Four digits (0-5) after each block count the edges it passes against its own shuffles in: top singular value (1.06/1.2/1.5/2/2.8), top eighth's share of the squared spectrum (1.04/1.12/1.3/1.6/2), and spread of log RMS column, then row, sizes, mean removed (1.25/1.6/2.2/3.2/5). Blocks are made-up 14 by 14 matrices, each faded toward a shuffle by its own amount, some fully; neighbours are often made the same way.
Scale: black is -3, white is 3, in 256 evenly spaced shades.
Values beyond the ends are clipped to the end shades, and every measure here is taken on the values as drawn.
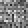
2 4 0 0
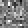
2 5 2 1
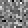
0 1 1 1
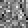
1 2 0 0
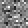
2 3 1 0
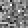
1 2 0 0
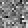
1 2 1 0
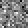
0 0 0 0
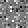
0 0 0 0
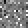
2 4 1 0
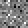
0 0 0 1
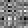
3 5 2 2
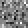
0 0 0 1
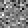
1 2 0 0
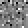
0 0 0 0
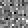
2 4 0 1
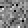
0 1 0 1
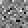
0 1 0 0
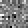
2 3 0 1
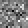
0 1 0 0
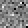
0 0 0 1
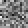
0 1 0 0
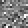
1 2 0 0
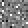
1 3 0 0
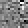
2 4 2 1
